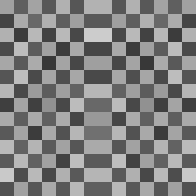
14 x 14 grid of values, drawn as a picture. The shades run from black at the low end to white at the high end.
It is mirror symmetric from left to right. There is no overall slope. A checkerboard runs through the table. The values fall into two levels.
